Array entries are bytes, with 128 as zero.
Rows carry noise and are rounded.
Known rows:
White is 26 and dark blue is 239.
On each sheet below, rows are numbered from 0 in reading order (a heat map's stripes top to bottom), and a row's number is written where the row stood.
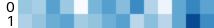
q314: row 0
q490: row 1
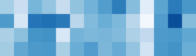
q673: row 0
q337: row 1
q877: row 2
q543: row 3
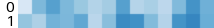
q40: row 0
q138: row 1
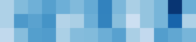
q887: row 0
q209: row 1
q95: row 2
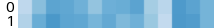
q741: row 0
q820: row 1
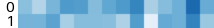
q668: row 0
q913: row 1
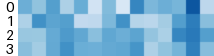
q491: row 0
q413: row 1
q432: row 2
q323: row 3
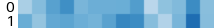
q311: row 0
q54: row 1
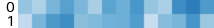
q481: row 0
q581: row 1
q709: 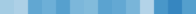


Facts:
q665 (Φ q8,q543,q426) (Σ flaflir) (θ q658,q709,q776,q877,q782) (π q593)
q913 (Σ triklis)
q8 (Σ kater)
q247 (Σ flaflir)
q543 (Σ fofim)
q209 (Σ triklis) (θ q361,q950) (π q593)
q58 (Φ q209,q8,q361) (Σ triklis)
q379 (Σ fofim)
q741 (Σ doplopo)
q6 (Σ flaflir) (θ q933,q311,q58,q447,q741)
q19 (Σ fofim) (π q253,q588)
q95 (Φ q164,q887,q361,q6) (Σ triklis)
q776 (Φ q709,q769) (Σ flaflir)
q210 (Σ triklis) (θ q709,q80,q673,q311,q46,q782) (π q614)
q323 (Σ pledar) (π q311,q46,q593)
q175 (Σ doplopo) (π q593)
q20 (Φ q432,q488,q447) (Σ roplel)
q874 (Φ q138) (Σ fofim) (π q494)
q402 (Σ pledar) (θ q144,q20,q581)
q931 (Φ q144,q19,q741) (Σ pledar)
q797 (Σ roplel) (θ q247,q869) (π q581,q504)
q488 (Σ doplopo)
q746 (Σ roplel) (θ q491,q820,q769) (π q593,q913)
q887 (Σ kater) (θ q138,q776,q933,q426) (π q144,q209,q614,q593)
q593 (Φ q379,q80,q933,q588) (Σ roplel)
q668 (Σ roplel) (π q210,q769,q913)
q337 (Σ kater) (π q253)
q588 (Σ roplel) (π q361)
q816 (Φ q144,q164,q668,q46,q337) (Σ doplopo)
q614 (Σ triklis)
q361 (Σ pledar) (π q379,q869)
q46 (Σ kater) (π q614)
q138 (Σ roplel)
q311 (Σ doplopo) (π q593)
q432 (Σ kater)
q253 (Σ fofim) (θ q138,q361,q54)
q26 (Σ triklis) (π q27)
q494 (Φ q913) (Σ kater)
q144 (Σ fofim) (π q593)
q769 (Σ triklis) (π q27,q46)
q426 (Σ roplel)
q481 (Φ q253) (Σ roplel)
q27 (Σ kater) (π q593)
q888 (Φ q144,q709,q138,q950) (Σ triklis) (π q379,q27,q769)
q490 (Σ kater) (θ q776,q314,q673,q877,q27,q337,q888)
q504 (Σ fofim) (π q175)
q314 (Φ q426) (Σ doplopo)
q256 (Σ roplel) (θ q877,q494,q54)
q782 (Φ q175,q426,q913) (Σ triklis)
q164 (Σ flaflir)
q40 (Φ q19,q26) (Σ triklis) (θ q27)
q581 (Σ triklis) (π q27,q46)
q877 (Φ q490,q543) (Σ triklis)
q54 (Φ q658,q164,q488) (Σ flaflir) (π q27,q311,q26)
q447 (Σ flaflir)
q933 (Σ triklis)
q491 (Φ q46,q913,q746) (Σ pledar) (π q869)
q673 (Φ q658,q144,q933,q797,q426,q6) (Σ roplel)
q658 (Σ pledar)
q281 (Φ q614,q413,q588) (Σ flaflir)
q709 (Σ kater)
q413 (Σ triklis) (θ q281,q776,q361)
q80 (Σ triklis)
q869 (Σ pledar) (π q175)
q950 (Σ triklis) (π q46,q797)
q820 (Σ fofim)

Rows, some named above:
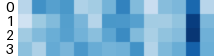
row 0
q209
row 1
q797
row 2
q887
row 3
q46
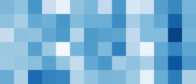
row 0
q782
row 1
q46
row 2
q746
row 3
q314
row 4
q256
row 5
q19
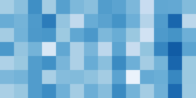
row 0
q874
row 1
q361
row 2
q543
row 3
q494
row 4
q869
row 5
q913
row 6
q869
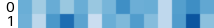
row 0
q776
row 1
q588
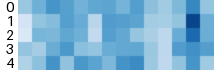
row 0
q504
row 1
q797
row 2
q402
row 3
q658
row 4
q144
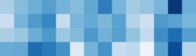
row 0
q887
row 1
q58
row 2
q8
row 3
q253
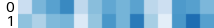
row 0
q58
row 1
q426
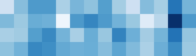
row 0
q210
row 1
q665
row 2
q869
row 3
q379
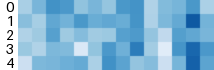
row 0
q950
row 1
q46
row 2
q816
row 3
q426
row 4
q6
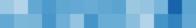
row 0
q27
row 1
q281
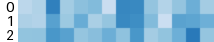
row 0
q888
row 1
q931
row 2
q175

